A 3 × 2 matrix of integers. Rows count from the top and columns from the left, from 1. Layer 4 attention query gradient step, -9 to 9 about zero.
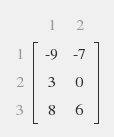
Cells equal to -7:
1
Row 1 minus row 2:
-12 -7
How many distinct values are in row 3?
2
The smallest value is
-9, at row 1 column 1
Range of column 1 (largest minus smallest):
17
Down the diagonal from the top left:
-9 0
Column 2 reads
-7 0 6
